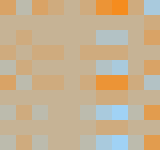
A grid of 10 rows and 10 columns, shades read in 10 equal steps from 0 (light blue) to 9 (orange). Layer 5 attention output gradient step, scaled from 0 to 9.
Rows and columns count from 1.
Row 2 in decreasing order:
5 4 4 4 4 4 4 4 4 4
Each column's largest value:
6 5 6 5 4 5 8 9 5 7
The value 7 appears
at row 8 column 10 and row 10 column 10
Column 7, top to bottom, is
8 4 2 5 2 8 5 1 5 1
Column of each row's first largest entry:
8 10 10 1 10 7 7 10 7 10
